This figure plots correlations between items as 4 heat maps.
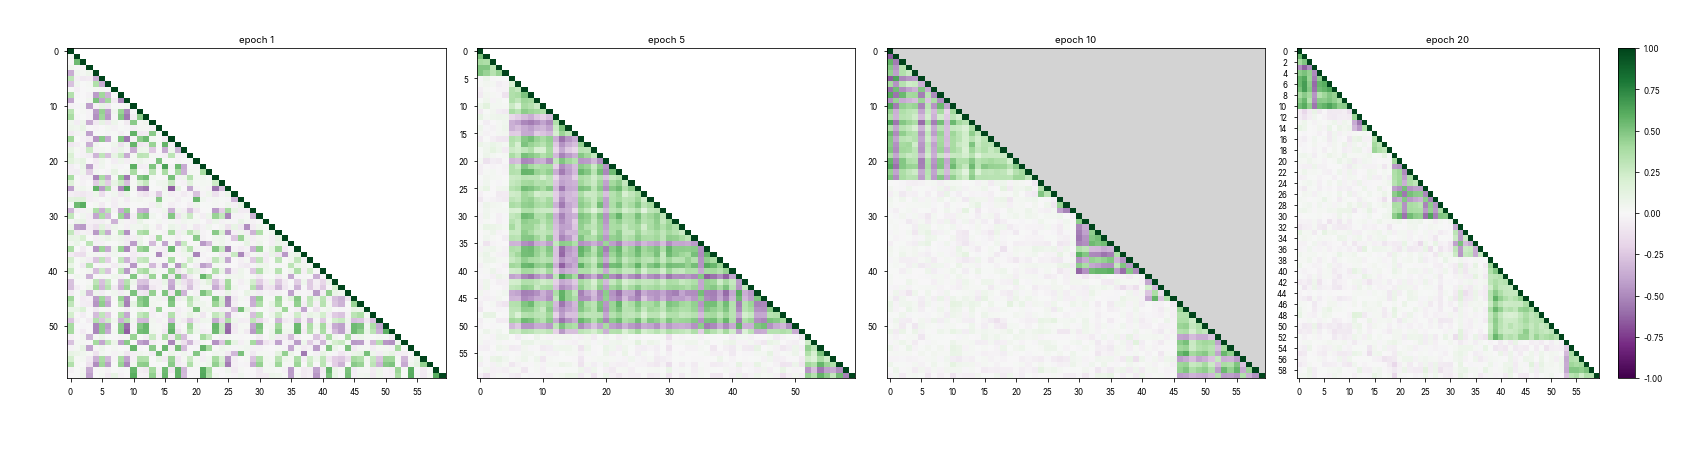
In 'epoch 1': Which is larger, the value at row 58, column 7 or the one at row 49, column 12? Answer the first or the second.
the first
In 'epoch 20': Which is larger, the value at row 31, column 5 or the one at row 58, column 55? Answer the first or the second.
the second
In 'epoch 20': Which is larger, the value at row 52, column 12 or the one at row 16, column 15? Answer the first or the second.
the second
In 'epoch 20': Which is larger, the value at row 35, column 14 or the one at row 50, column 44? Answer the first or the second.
the second
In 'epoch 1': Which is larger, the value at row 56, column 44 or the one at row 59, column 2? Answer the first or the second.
the second
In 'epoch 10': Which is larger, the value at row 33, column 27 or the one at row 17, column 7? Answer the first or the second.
the first
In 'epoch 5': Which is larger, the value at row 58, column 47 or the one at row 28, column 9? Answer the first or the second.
the second
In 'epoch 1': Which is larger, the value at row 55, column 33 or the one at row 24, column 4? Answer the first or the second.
the first
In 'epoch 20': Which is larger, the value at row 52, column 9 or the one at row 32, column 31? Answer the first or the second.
the first
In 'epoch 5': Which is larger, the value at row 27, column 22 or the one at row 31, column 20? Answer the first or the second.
the first
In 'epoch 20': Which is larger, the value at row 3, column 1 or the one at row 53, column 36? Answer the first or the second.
the second
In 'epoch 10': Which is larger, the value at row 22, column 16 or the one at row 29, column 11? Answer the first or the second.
the first
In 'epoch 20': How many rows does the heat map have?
60
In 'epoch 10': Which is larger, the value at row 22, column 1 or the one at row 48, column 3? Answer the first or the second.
the second
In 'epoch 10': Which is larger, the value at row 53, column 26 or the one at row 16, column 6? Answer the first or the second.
the second
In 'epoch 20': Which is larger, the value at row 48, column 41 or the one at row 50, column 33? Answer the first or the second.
the first
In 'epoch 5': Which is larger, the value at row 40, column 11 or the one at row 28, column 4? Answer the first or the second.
the first
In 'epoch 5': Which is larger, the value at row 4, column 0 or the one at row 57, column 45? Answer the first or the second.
the first
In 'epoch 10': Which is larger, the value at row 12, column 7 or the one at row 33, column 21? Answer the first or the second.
the second
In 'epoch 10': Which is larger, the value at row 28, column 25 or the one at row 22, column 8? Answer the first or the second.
the second
